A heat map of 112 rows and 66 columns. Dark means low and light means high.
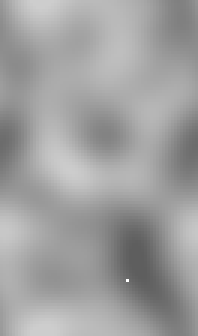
One lone cell stands out, far higher than its neighbours. The ninth with the lowest average is the bottom right. The texture varies smoothly and slowly. No row or column stands out.
